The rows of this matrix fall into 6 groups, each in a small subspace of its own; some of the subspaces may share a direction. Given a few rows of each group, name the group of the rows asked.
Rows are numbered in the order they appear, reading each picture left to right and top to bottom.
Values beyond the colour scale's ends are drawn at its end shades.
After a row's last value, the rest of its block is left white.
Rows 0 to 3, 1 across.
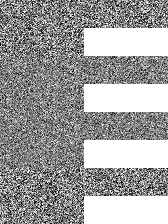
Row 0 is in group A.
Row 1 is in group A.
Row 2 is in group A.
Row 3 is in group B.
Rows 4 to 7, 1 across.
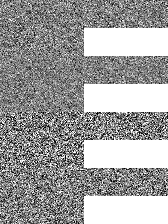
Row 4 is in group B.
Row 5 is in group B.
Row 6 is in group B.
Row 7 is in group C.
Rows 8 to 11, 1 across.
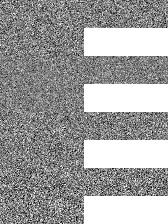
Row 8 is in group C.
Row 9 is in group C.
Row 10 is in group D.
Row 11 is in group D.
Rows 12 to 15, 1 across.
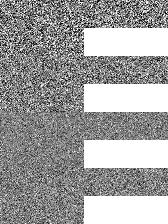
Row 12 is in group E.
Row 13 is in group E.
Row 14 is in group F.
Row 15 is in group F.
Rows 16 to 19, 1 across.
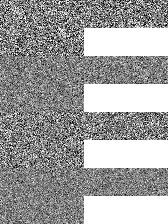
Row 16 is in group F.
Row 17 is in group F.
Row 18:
A
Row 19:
C
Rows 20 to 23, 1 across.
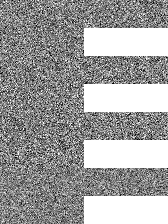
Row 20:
F
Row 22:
F
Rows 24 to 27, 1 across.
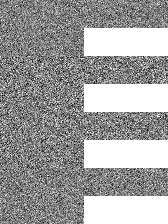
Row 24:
E
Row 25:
C
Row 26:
E
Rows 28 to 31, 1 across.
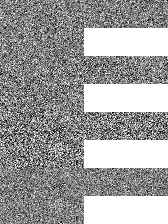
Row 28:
B
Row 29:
B
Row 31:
D
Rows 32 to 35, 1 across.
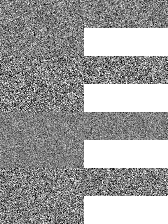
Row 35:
A
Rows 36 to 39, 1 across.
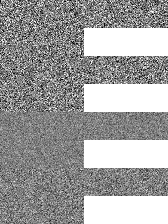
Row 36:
C
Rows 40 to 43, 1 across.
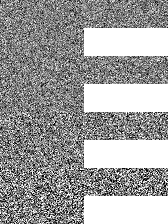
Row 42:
B
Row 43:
C
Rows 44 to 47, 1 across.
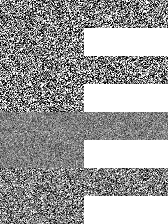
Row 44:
E
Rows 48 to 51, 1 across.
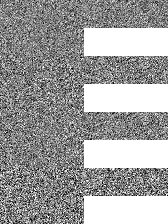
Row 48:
A
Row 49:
F
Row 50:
A
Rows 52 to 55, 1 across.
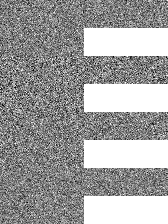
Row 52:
B
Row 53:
C
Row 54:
C
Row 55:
B
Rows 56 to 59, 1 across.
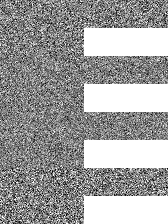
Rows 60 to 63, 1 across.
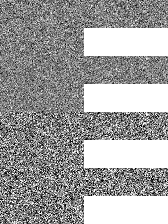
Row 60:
B
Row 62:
E
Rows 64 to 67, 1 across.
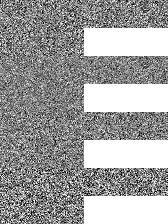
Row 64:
A
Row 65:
C
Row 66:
B
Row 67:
B
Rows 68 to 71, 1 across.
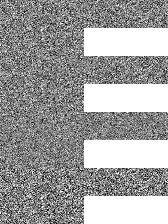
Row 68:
E
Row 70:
C
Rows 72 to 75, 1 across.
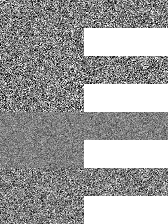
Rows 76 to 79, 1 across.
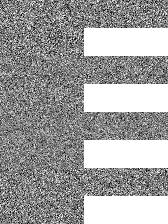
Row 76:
D
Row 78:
B
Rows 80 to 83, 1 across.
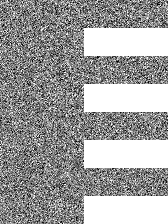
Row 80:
E
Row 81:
D
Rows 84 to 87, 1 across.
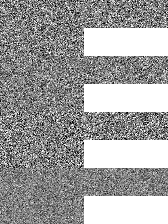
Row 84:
A
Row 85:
D
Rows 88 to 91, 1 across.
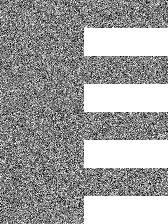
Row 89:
F
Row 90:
C
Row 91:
F
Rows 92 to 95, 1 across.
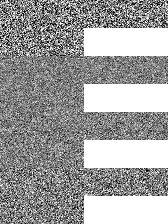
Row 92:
E
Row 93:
C
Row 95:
E
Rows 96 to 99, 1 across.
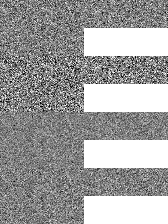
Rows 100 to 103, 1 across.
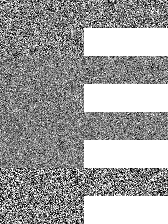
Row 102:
F
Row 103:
C
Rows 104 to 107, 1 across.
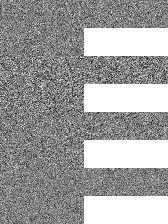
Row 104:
F
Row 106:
A
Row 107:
A
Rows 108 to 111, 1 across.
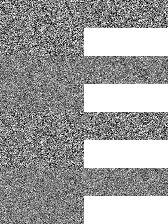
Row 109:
F
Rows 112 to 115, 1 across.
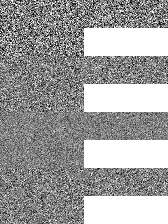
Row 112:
C
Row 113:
A
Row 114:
D
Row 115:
A
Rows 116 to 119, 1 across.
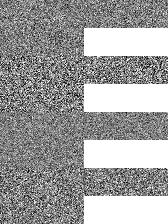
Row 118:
B
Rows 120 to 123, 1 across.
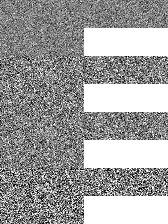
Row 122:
B
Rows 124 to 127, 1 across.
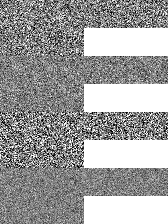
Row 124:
D
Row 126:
F
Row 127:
C
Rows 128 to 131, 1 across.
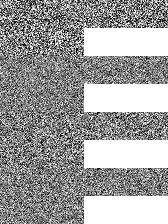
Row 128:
D
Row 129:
E
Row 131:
B
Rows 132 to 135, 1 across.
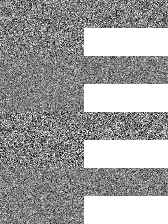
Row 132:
D
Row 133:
A
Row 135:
E
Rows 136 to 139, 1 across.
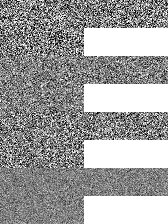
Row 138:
C
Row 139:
F
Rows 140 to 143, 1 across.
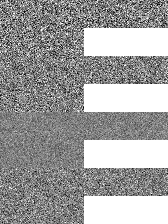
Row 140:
E
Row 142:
D
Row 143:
B
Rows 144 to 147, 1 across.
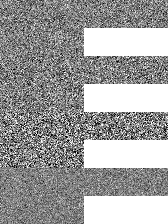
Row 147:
F
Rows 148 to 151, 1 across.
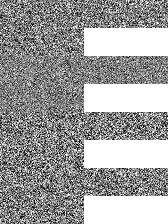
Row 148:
B
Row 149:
D
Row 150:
F
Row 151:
B
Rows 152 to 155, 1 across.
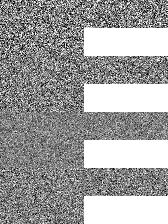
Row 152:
B
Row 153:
E
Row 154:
D
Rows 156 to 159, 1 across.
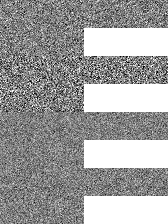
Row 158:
D
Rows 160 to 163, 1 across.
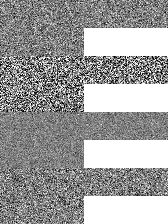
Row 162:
A
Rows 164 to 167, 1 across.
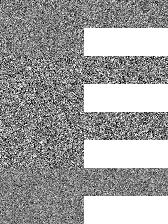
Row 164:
A
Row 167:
A
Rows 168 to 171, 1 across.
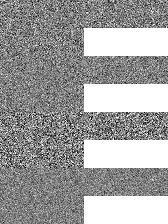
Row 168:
A
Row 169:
C
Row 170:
C
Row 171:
C
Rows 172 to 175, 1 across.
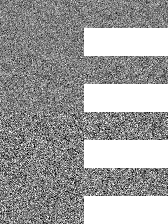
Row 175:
A
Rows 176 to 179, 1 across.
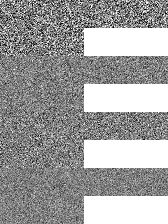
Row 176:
E
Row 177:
D
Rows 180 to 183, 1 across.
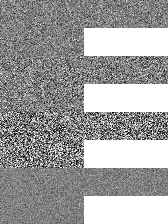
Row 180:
F
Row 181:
B
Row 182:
D
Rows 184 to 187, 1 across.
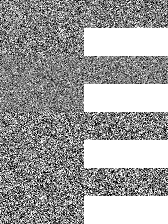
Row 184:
F
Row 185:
F
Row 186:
A
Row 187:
B
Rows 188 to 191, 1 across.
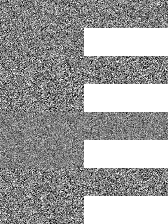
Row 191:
E
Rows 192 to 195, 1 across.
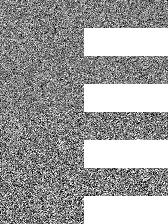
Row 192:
B
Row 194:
F
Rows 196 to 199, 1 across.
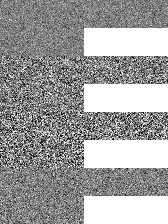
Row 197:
B
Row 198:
D
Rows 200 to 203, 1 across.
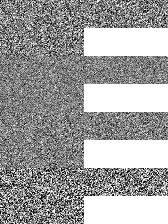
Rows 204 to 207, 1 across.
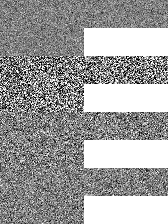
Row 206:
B
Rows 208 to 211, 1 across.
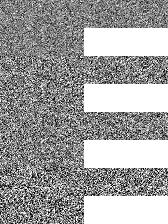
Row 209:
D
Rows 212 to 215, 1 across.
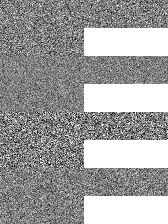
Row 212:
D
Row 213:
F
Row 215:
B
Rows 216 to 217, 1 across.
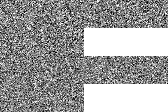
